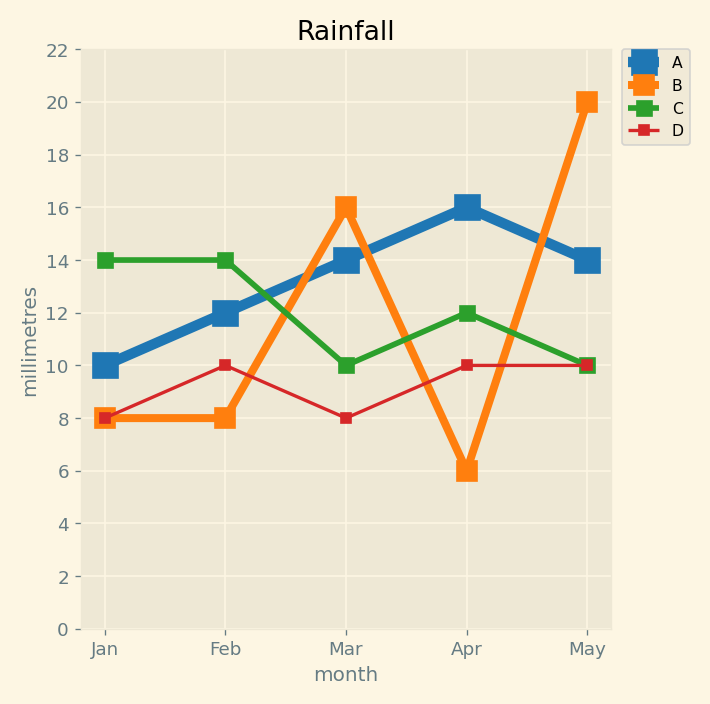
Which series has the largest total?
A
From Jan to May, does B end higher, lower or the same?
higher
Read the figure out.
Title: Rainfall
x-axis: month, ticks Jan Feb Mar Apr May
y-axis: millimetres, ticks 0 2 4 6 8 10 12 14 16 18 20 22
Legend: A, B, C, D
Values:
A: 10 12 14 16 14
B: 8 8 16 6 20
C: 14 14 10 12 10
D: 8 10 8 10 10
